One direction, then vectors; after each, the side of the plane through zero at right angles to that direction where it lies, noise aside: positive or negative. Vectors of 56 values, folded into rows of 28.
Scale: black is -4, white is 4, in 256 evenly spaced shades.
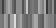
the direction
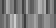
positive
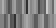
negative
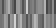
positive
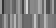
positive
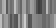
negative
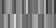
positive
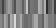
positive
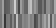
negative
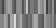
positive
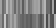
positive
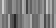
negative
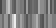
positive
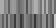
negative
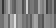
positive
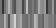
positive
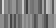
negative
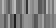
negative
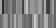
positive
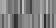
negative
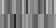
negative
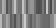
negative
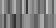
negative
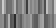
negative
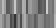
negative
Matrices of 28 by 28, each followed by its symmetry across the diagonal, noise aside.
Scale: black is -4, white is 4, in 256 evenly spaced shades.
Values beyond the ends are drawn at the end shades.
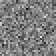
neither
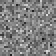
neither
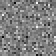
antisymmetric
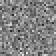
neither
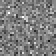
neither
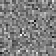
antisymmetric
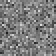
neither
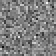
antisymmetric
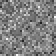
symmetric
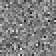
antisymmetric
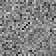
symmetric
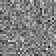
antisymmetric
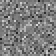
symmetric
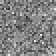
symmetric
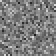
symmetric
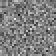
antisymmetric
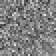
symmetric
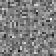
antisymmetric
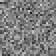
neither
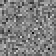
symmetric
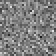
neither
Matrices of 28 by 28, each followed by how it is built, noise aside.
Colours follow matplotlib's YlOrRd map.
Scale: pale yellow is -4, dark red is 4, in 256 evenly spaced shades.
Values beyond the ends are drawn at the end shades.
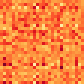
low rank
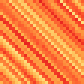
Toeplitz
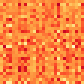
low rank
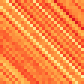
Toeplitz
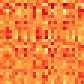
low rank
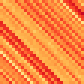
Toeplitz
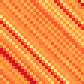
Toeplitz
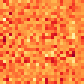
low rank
